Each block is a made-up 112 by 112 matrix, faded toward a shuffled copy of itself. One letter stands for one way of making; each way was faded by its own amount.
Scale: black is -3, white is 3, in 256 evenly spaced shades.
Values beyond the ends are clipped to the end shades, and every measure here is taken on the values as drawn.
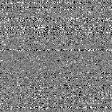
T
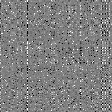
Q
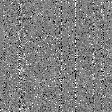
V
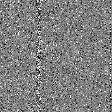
V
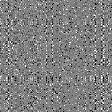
Q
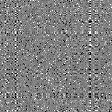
Q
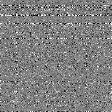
T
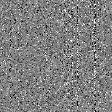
V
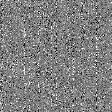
V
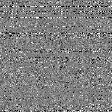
T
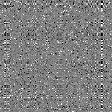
Q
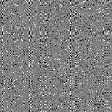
Q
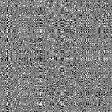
Q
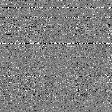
T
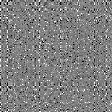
Q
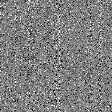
V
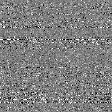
T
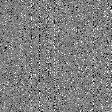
V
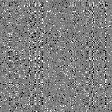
Q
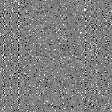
Q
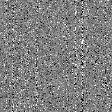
V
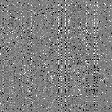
Q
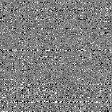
T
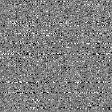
T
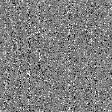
V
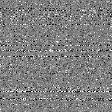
T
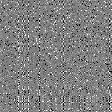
Q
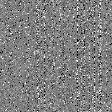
V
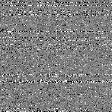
T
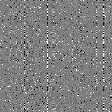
Q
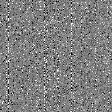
V
